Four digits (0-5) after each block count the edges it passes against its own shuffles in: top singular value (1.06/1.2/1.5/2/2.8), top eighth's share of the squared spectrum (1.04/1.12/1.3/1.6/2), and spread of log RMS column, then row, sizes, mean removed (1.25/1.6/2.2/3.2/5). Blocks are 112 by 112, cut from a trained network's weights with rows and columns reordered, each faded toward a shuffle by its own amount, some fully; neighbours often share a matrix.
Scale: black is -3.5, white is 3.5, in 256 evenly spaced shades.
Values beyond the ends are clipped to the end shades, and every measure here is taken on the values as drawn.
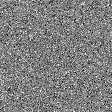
0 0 0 0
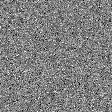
0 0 0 0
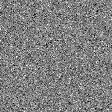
2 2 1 1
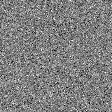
0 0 0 0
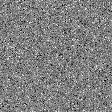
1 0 0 0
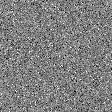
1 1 0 0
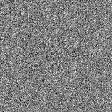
3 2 0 1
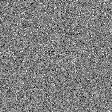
2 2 0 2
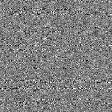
3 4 1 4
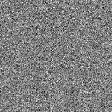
3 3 1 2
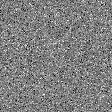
0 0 0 0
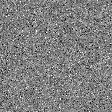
0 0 0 0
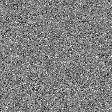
2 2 0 2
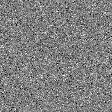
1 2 0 1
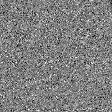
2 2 0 2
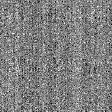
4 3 1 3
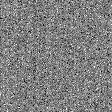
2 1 0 0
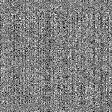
4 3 1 3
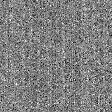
3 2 0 1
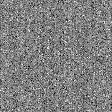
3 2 0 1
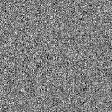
3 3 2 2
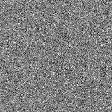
2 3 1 1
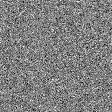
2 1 0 0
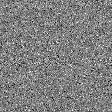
2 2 0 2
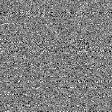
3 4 1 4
